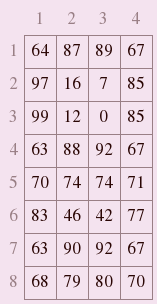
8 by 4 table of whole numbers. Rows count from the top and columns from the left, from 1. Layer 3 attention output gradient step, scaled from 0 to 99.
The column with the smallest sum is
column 3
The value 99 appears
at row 3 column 1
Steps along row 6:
down down up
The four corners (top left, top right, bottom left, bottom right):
64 67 68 70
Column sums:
607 492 476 589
